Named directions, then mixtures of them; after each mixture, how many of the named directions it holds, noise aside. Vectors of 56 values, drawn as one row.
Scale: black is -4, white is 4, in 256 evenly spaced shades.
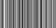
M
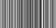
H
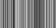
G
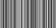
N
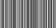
two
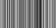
three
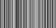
three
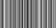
three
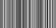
one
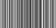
one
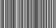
three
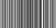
one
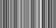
three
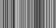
one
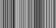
one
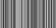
two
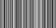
two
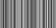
one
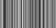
three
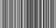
two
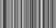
three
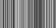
one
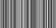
one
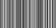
one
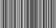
two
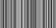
one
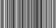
two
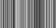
one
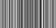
one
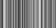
three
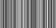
one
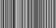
three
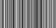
two
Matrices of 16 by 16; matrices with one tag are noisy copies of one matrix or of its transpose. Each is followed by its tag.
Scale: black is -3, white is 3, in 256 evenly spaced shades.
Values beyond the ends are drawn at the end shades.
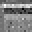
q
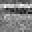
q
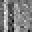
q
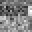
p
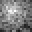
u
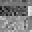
p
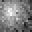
u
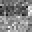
p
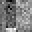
p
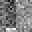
p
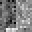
p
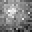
u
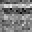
q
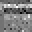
q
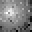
u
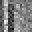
q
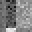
p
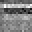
q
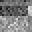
p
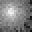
u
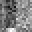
p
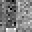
p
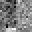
p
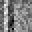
q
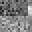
p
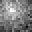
u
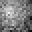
u
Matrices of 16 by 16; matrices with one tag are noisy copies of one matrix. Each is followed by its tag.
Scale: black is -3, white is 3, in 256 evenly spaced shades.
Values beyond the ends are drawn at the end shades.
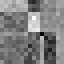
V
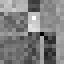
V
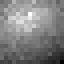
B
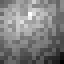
B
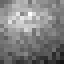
B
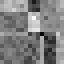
V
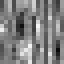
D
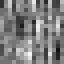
D
